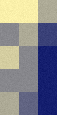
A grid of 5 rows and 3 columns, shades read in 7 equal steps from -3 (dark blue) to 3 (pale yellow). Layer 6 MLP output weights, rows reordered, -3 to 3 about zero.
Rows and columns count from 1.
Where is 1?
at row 1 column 3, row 2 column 2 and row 5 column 1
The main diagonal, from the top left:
3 1 -3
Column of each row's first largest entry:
1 2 1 1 1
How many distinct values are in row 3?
3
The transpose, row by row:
3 0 2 0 1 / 3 1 0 0 -1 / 1 -2 -3 -3 -3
